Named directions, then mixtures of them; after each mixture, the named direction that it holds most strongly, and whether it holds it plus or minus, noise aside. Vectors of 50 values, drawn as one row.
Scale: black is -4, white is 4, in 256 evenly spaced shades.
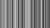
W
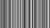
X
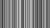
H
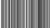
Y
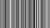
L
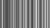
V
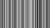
H, plus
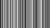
Y, minus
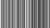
Y, plus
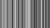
W, plus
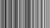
W, minus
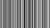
X, plus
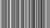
L, plus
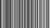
V, plus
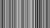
H, plus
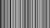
Y, minus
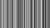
W, plus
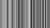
W, plus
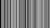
Y, minus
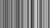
V, plus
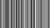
X, minus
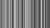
W, plus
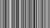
L, plus
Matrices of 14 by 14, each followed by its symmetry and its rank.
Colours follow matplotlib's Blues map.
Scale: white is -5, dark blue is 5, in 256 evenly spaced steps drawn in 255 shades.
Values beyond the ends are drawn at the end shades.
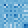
symmetric, rank two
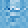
neither, rank two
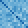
symmetric, full rank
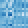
neither, rank two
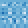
neither, rank two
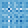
symmetric, rank two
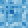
symmetric, rank two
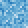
symmetric, full rank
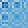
symmetric, rank two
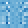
neither, rank two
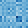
symmetric, rank two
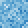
symmetric, full rank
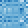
neither, rank two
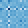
symmetric, rank two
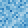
symmetric, full rank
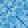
symmetric, full rank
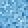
symmetric, full rank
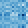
neither, rank two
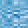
neither, rank two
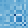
symmetric, rank two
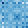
symmetric, rank two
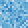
symmetric, full rank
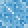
symmetric, full rank
